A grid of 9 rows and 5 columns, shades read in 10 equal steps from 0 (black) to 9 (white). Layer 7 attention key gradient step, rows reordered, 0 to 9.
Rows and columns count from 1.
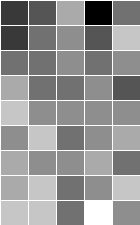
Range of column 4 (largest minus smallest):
9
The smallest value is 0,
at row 1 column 4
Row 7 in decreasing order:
6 6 5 5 4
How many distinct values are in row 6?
4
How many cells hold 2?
2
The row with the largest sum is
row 9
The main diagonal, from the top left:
2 4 5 5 5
